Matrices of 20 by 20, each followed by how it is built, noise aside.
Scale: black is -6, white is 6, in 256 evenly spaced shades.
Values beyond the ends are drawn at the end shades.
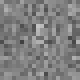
low rank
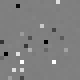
sparse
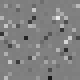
sparse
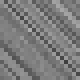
Toeplitz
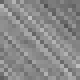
Toeplitz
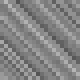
Toeplitz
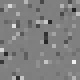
sparse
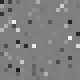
sparse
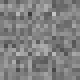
low rank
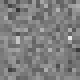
low rank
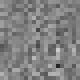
low rank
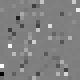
sparse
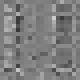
low rank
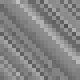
Toeplitz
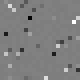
sparse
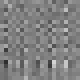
low rank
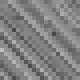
Toeplitz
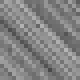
Toeplitz
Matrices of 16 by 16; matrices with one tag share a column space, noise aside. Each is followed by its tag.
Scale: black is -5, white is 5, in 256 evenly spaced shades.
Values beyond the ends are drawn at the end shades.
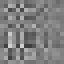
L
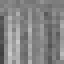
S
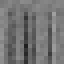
S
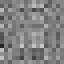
L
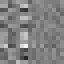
L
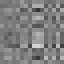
L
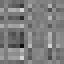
L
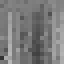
S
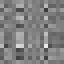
L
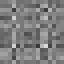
L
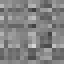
L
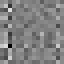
L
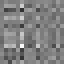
L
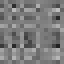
L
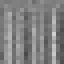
S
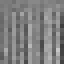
S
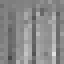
S
